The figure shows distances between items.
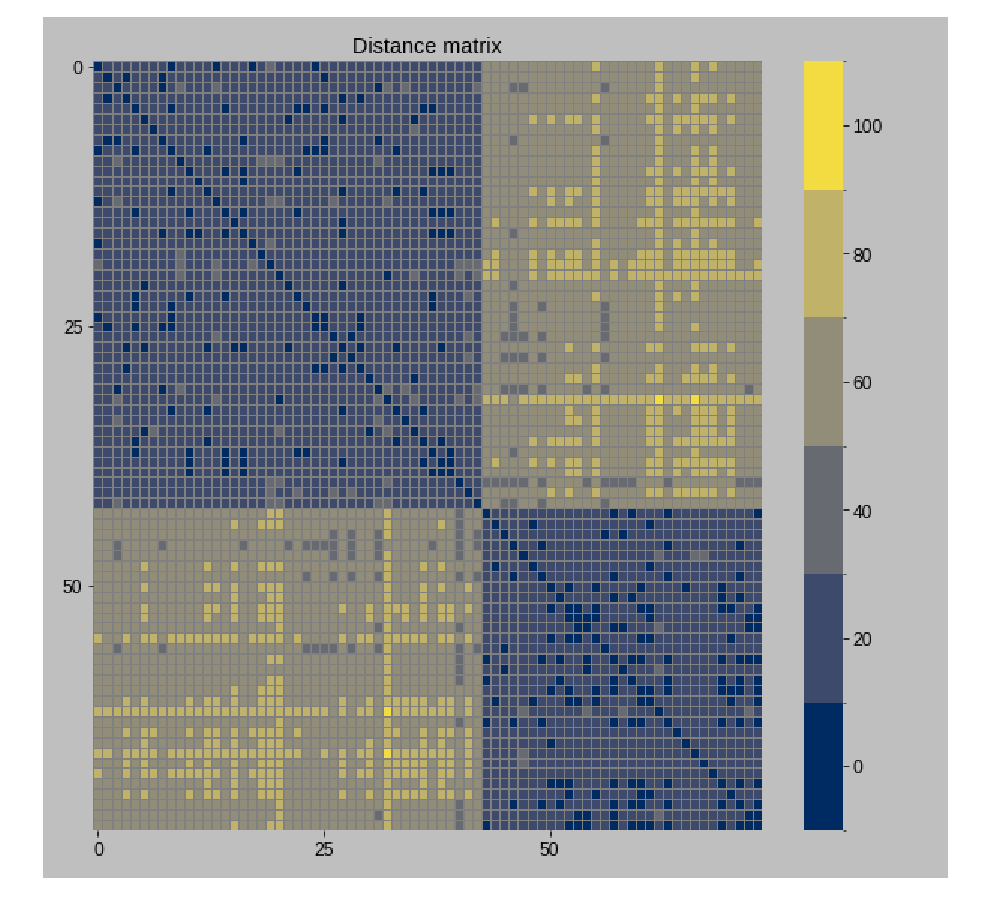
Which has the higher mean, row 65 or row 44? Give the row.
65
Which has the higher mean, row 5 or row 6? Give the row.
5
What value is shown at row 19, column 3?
20
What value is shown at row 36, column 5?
20
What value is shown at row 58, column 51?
20
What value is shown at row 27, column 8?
20
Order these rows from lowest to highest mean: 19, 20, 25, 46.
25, 46, 19, 20
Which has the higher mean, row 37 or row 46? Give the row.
46
